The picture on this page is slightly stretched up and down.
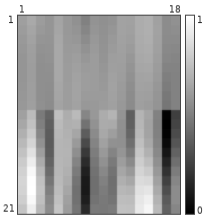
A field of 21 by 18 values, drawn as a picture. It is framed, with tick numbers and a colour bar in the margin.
Seam: horizontal, 50% of the way down, the top part calmer. Ninth with the highest average: bottom left. Calmest part: top middle. Grain: streaks running down.
